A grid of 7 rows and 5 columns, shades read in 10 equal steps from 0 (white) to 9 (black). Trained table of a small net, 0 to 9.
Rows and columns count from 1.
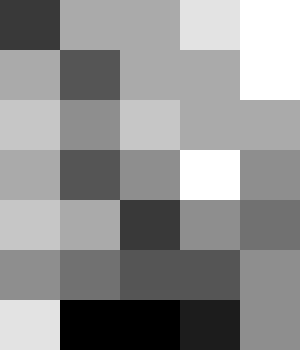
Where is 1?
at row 1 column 4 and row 7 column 1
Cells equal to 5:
2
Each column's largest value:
7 9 9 8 5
